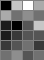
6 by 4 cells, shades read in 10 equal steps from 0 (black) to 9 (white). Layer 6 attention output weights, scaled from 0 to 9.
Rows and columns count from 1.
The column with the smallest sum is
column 1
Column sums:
14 21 27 26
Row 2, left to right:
6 4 5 4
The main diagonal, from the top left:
0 4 3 3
